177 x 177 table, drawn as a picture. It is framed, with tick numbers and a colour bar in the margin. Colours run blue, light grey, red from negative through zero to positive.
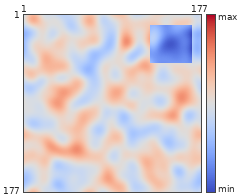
Ninth with the lowest average: top right. Roughest part: top right. Mirror symmetry: none. Odd patch: lower, in the top right.
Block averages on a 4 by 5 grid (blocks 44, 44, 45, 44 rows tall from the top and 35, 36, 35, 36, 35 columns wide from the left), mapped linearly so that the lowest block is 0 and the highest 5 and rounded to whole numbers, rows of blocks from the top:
4 4 4 3 0
5 4 4 4 4
4 5 4 3 4
4 4 5 5 4
